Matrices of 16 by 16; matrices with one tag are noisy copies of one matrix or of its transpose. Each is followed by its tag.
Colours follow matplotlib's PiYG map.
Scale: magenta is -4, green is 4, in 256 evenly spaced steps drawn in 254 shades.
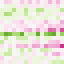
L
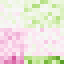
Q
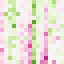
L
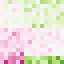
Q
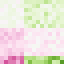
Q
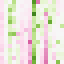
L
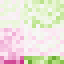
Q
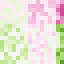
Q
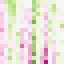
L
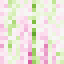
L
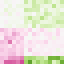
Q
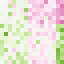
Q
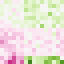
Q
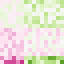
Q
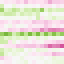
L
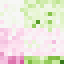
Q
